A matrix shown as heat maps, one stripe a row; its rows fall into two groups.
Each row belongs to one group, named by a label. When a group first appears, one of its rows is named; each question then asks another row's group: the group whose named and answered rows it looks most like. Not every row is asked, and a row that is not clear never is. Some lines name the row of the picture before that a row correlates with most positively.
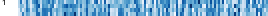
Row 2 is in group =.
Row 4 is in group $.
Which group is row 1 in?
=
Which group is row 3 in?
$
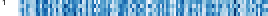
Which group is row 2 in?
$
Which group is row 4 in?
$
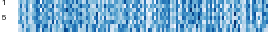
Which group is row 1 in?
=
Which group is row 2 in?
=
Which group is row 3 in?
=
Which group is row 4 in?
=
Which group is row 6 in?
=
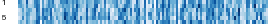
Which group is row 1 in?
=
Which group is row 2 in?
=
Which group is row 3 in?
$
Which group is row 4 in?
$
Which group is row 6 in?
=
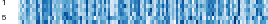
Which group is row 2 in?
$
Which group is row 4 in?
$
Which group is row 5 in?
=
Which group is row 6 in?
$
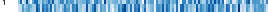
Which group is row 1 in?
=
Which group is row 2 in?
$
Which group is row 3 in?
$
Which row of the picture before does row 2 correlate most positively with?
2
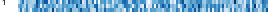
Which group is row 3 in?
=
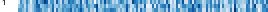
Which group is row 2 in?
=
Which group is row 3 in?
=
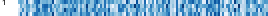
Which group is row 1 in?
=
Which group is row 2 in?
$
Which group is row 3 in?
$
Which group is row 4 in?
=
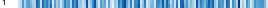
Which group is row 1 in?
$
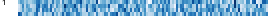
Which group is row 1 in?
=
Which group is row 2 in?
$
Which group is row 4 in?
=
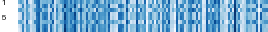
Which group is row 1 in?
=
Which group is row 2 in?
$
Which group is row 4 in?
$
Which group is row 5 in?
$
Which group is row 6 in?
=
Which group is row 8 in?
$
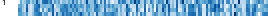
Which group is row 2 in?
=
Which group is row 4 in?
=
